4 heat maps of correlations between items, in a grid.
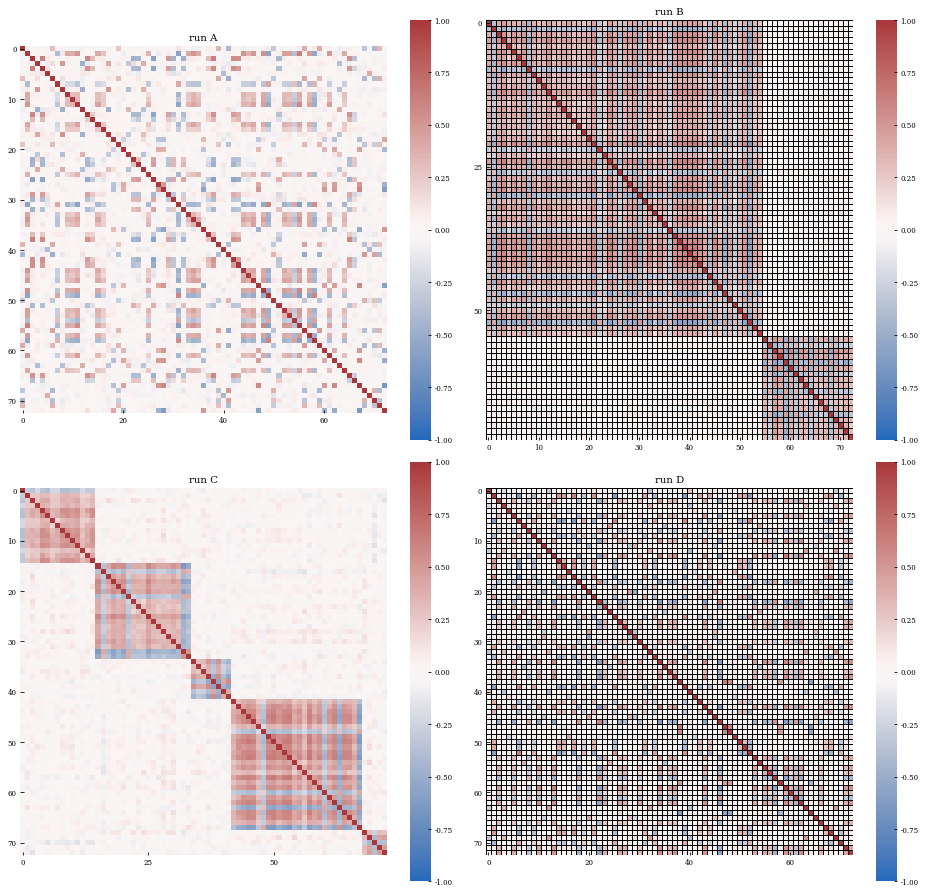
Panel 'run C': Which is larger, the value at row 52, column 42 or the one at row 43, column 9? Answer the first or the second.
the first
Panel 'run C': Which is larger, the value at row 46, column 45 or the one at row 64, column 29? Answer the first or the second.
the first
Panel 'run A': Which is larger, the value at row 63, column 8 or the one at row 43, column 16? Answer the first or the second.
the second
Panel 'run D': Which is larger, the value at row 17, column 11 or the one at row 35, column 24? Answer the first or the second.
the first
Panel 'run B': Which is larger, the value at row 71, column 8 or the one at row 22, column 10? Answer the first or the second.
the first
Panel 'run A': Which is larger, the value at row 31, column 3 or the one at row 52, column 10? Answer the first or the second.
the second
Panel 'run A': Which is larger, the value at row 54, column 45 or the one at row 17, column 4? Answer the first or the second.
the second
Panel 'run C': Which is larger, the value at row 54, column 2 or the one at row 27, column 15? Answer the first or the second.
the second
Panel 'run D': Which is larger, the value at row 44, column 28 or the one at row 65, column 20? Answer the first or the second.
the second
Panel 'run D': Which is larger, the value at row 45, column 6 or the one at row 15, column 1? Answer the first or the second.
the second
